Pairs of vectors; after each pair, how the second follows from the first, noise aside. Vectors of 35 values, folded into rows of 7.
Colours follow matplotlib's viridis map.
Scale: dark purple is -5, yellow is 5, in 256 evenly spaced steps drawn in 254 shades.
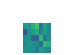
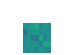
shrunk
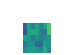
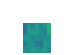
shrunk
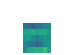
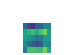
scaled up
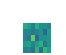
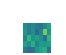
shuffled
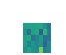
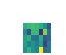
scaled up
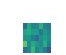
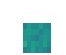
shrunk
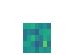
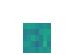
shrunk
